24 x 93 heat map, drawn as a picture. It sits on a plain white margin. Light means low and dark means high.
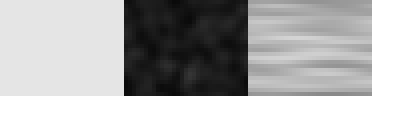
It is made of 1 by 3 panels. Panel 1,1: very low, flat. Panel 1,2: very high, blotchy, faint in contrast. Panel 1,3: low, streaked across.
